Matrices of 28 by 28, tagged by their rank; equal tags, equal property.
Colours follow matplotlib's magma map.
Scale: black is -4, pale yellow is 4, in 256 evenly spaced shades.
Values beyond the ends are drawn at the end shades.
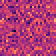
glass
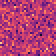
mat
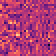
glass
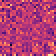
glass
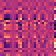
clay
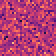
mat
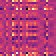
clay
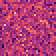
mat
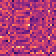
glass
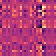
clay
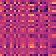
clay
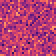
mat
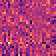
glass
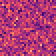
mat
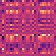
clay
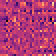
glass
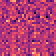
glass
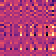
clay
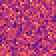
mat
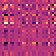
clay
